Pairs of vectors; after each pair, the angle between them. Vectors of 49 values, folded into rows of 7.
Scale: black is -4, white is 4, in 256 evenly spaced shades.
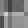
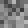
partly aligned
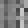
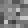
orthogonal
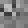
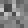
nearly opposite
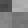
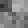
nearly parallel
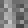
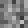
partly aligned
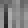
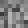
partly aligned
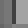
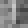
nearly opposite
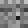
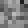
partly aligned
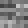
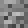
orthogonal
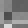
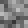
partly opposed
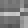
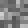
partly aligned
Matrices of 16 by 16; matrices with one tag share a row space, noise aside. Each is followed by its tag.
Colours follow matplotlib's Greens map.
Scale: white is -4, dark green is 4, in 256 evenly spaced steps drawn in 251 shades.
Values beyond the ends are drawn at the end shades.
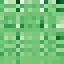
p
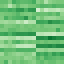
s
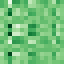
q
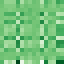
p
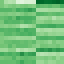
s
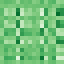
p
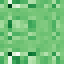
q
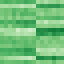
s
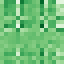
p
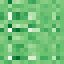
q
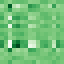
q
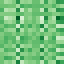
p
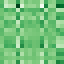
p
